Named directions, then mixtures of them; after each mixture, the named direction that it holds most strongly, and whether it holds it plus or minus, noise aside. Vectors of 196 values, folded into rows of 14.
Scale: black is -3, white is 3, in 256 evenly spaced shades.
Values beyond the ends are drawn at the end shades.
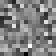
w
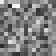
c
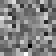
w, minus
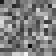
c, minus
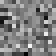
w, plus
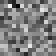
w, plus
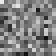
c, plus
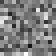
w, minus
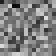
c, minus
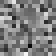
w, minus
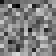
c, minus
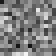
c, minus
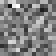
c, plus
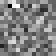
c, plus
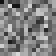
c, minus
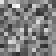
c, plus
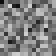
c, minus
